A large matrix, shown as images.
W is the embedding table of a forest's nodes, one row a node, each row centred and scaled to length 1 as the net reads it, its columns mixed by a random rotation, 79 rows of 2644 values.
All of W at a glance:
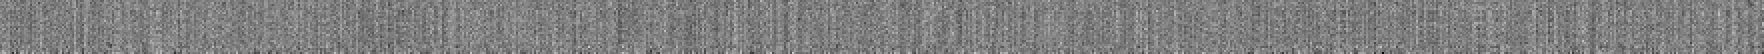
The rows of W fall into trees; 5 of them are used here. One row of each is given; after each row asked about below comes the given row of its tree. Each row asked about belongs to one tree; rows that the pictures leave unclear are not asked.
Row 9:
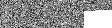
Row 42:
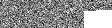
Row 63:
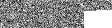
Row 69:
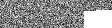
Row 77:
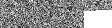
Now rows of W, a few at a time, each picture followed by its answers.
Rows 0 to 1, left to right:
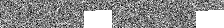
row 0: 9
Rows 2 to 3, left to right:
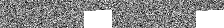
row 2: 77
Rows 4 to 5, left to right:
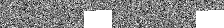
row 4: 69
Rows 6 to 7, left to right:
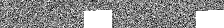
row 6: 42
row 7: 69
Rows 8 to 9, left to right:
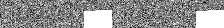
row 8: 9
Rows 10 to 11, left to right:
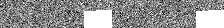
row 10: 63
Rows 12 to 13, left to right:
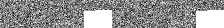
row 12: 9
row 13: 9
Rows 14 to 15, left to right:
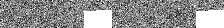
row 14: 77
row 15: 63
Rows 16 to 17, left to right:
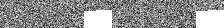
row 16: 69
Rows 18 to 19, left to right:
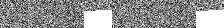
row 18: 63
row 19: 63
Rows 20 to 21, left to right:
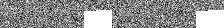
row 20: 42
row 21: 63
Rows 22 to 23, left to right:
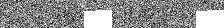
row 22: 63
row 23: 9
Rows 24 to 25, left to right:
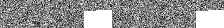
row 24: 63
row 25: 42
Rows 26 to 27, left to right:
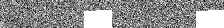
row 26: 77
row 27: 42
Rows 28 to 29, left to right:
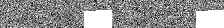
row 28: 63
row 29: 69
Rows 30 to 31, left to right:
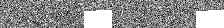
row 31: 69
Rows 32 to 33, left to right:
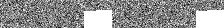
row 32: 63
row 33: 9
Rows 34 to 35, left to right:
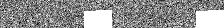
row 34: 63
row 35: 9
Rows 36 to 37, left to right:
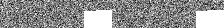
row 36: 42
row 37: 77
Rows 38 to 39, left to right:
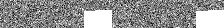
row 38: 9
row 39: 63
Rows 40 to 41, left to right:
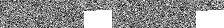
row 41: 77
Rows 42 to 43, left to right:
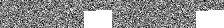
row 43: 42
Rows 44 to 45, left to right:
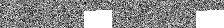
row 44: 69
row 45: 9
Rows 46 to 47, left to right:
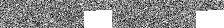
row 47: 77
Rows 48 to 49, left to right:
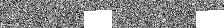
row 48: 63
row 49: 63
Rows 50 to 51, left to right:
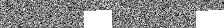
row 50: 77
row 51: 42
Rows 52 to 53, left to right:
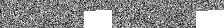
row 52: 69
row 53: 63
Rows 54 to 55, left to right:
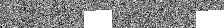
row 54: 69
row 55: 42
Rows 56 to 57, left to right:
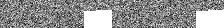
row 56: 63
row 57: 42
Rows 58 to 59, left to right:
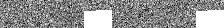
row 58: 63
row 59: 9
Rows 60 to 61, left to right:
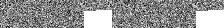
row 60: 63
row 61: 63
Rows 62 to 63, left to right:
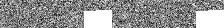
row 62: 77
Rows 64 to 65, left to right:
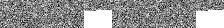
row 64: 42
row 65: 42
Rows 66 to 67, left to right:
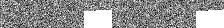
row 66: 77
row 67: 42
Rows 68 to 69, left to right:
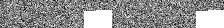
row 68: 69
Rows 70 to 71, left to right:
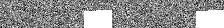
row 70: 69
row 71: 69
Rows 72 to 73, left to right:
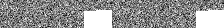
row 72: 42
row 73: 42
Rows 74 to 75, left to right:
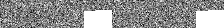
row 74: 9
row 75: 42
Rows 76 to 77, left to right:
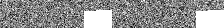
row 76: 42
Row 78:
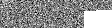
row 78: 42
